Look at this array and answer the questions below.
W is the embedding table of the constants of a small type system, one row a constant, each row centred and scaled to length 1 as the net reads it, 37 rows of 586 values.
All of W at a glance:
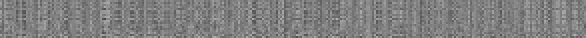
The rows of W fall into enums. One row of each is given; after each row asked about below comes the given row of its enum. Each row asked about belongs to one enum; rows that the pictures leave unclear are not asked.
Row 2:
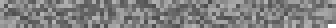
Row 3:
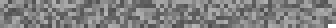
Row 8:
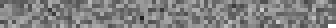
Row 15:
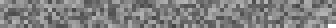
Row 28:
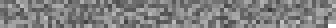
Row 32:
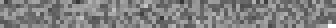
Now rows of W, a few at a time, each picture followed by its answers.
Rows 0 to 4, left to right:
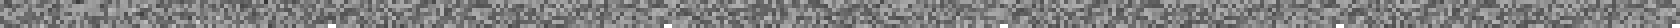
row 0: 32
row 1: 3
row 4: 3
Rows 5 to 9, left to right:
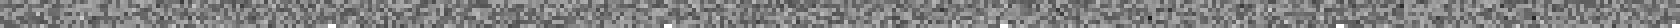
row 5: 32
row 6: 3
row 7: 28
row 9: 32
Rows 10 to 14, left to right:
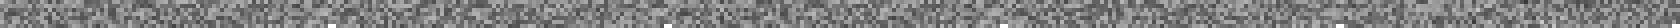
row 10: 15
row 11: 3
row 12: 15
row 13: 2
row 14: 32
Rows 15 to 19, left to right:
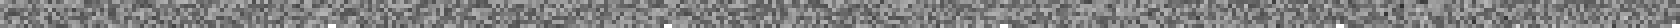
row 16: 3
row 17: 2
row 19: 32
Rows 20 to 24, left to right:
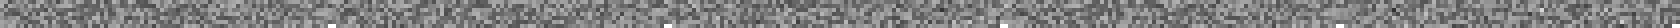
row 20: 2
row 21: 3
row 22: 28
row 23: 2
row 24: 8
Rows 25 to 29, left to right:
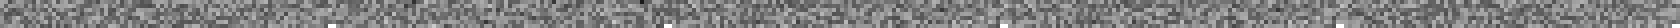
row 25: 3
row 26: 8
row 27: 28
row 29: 2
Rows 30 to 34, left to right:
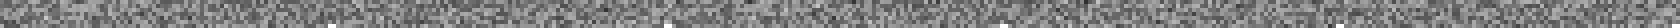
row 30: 32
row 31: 28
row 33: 8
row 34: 15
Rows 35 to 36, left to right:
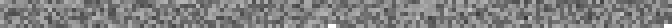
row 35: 15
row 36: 32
